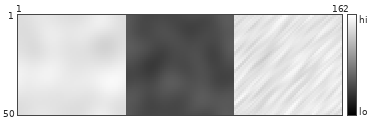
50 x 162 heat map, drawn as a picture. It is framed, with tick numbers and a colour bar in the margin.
The table splits into one row of 3 panels. Panel 1,1: very high, smooth, faint in contrast. Panel 1,2: low, smooth, faint in contrast. Panel 1,3: very high, slanting up to the right, faint in contrast.
